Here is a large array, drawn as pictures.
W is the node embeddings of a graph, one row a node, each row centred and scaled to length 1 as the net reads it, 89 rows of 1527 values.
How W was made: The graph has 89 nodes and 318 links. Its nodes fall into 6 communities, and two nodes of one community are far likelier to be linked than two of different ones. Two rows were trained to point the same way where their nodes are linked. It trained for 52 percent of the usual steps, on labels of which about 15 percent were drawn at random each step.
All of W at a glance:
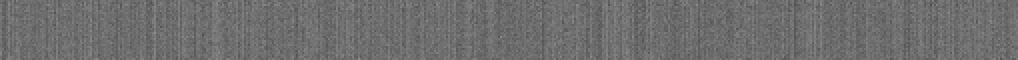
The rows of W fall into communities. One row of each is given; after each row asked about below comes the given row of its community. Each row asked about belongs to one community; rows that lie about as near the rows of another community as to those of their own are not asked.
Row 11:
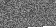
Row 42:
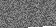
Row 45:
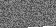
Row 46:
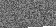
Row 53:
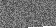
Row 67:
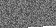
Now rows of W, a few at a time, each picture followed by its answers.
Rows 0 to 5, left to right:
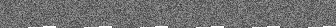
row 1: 45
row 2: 46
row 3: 42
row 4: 46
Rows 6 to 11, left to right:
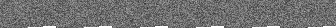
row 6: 46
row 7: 46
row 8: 46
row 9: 46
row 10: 53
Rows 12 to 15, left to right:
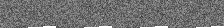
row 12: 11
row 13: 67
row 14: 11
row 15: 42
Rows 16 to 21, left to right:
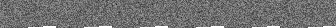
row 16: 46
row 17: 42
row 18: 53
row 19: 45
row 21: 67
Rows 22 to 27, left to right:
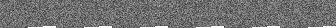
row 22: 42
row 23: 42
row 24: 67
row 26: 46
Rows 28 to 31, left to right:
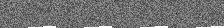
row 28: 67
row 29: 53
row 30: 11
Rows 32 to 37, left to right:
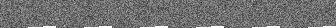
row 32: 53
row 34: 67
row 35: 53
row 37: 11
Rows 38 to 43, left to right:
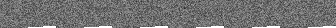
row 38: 46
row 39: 67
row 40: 42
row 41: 11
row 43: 45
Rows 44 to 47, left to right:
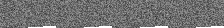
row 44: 46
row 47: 42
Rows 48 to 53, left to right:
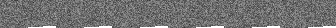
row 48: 11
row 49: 53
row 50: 53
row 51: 11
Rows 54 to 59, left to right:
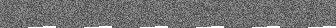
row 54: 53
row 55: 42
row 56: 53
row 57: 67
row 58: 45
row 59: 46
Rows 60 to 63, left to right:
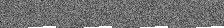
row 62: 42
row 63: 11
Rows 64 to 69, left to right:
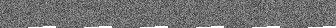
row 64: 42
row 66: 45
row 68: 67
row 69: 46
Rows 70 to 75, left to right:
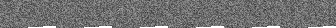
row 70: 11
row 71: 11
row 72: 53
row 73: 46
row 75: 53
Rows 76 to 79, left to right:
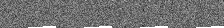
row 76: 45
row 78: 45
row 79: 46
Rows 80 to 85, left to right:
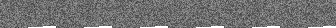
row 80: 53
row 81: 67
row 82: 11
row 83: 46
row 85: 67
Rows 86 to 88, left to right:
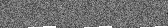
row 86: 67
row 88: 53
